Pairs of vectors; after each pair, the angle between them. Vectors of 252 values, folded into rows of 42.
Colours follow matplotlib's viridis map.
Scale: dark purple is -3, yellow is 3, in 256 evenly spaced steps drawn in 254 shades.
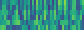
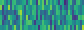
partly opposed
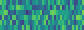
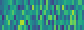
partly opposed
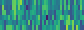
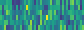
nearly opposite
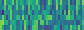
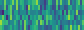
nearly parallel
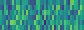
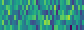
partly opposed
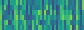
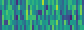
nearly opposite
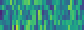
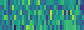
partly aligned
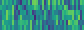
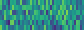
orthogonal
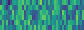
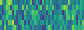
nearly opposite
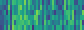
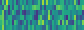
partly opposed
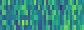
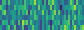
nearly parallel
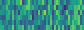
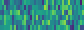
partly opposed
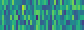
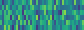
nearly opposite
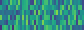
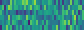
partly aligned
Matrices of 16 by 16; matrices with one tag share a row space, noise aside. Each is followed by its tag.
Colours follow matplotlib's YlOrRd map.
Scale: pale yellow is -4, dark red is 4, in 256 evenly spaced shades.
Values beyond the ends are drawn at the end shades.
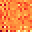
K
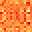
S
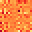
K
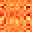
S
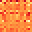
S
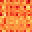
S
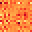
K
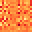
K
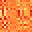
K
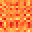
S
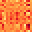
S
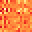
K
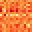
S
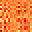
K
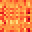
S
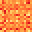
S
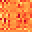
K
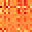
K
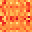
S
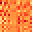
K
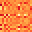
K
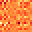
K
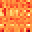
S
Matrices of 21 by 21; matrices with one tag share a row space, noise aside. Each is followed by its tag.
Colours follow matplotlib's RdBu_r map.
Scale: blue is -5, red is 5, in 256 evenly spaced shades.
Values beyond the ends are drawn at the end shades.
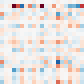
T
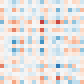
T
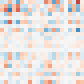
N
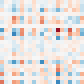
T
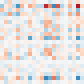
N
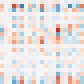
T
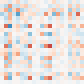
N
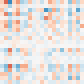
N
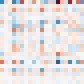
T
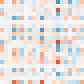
T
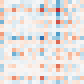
T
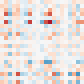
N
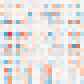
N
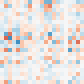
N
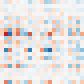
N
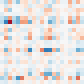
N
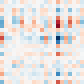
T
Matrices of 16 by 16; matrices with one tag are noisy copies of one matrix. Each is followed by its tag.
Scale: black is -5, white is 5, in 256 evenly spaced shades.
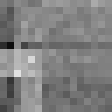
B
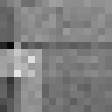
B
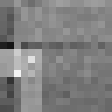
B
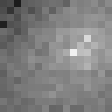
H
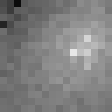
H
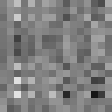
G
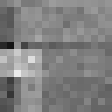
B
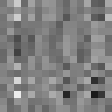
G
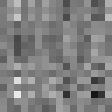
G
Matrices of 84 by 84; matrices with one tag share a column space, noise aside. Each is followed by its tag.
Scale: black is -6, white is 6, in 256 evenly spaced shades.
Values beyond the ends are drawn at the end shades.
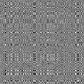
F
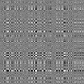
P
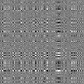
P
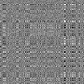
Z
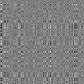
Z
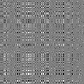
F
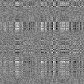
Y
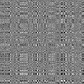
F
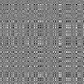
Z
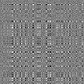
Z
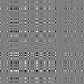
P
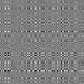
P
